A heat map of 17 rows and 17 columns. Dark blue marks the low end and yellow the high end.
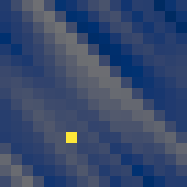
Average level on the scale: 20%. Grain: diagonal, down to the right. Lone odd cells: 1, higher than its neighbours. Ninth with the lowest average: top right. Histogram: skewed, a long tail of high values.
